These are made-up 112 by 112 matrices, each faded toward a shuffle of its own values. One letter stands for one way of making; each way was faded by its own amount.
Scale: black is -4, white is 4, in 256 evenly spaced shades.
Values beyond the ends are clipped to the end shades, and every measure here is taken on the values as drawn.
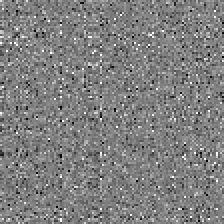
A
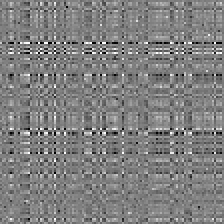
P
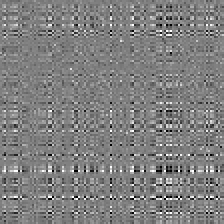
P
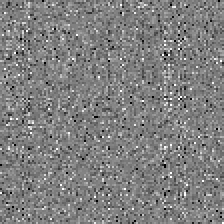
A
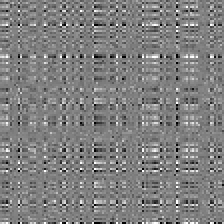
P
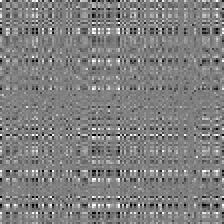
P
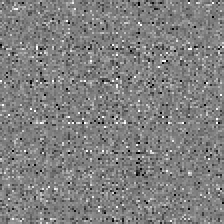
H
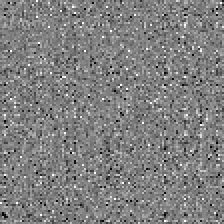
A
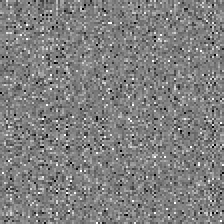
A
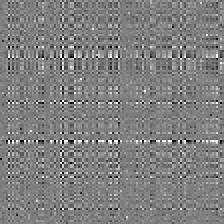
P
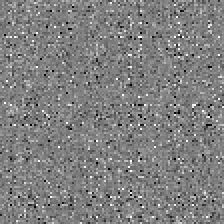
H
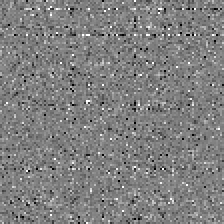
H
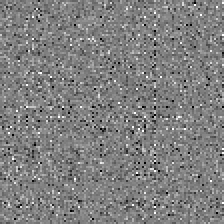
H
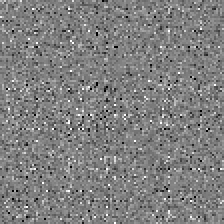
H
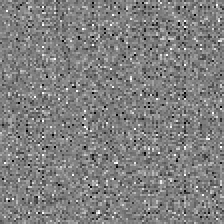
A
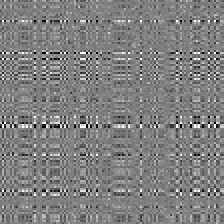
P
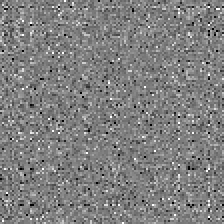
A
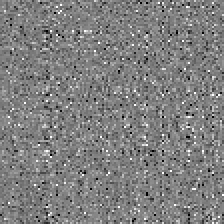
A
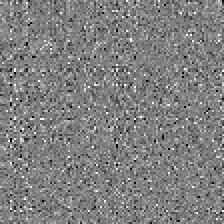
A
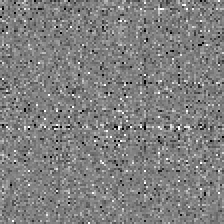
H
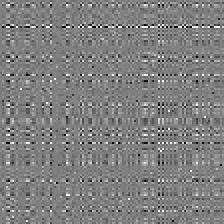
P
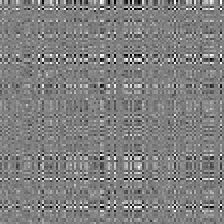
P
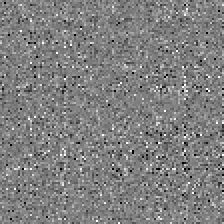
H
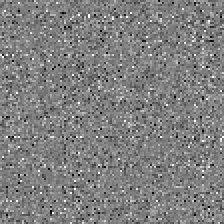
H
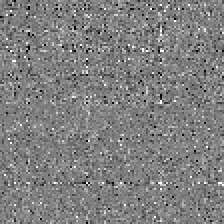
H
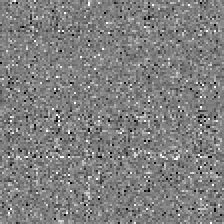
H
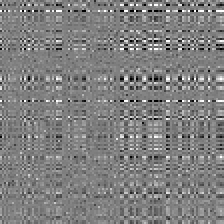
P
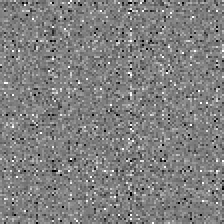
H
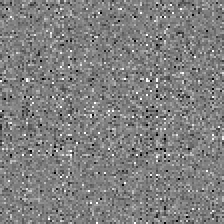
H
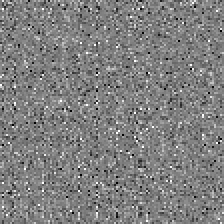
A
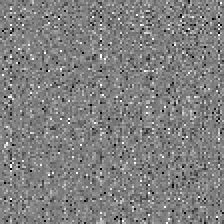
A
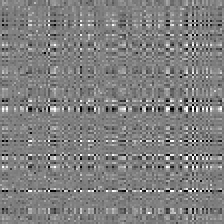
P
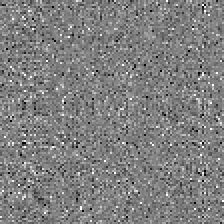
A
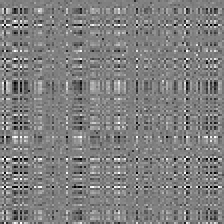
P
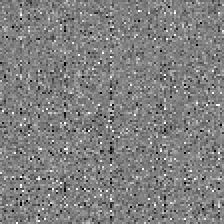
H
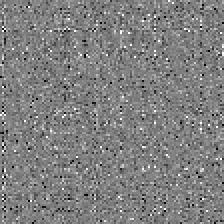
A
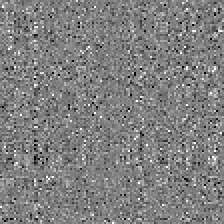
A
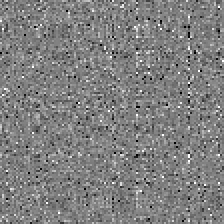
A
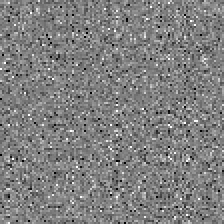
A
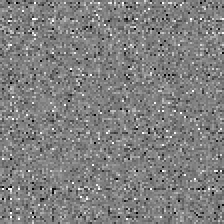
H
